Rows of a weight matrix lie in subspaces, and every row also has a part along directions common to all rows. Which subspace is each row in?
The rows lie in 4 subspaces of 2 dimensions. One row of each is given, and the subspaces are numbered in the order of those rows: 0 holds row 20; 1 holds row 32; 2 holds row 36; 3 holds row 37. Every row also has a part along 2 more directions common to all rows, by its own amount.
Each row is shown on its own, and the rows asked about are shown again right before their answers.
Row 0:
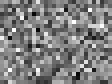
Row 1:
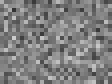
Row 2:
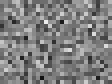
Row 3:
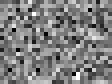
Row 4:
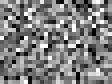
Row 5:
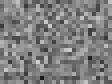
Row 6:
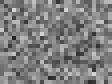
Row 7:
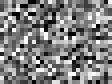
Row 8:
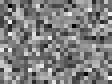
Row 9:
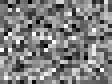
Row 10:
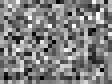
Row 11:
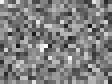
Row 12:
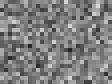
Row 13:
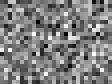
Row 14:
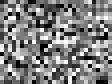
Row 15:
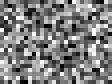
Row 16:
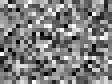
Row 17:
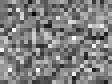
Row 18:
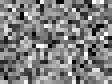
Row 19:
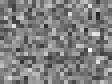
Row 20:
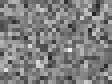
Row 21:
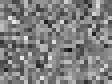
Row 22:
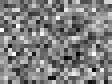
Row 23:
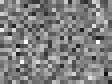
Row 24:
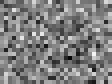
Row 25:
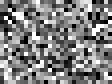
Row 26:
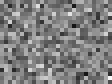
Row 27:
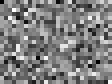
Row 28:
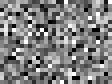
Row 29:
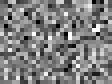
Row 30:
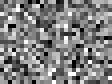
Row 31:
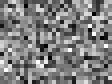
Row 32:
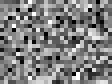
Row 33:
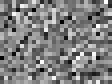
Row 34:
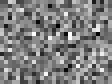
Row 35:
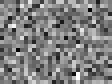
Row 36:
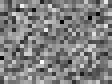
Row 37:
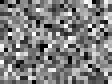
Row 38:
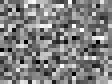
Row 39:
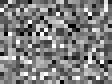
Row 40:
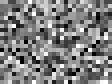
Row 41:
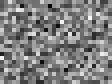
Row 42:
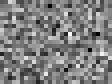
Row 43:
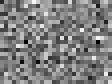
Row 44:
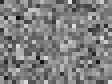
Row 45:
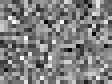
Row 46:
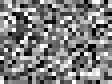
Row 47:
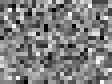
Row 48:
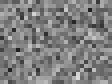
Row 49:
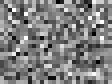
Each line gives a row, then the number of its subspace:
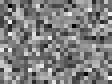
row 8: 1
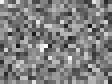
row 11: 3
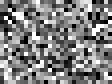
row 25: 1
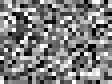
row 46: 2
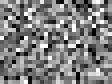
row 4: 1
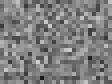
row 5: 0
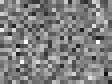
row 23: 3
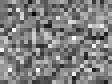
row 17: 1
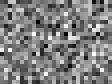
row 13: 2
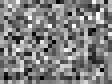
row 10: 0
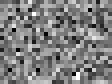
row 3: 1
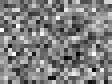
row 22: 3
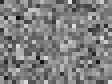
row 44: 3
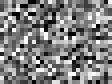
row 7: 2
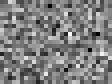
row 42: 2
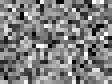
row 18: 1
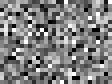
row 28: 0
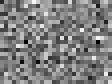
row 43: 3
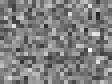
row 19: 2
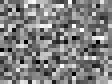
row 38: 3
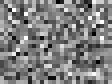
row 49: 3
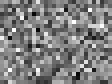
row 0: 1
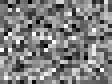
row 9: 0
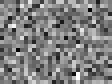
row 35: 1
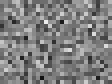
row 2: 0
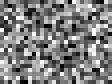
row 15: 3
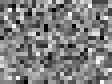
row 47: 2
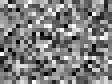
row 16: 0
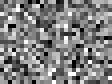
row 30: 1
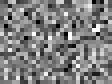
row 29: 2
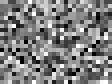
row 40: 2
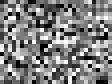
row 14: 3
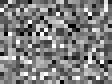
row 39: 0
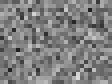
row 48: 1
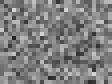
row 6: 3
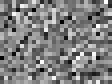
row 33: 2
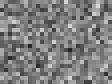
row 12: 0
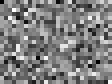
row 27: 3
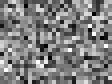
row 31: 0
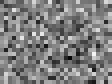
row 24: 3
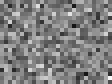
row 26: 1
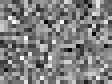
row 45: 0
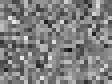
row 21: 0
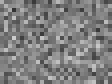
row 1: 3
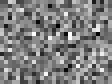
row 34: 2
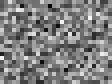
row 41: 2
